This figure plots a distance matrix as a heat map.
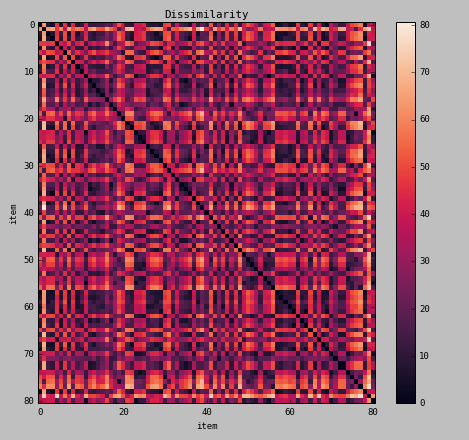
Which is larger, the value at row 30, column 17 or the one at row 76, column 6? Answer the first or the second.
the first
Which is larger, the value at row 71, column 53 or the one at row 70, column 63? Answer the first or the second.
the second
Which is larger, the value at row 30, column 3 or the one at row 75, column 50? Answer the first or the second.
the first
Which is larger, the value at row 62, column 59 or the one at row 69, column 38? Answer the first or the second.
the first
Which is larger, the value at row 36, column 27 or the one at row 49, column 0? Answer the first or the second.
the second
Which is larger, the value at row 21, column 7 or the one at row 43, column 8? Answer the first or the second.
the second
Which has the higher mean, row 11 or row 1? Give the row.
1
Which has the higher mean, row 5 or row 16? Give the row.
16
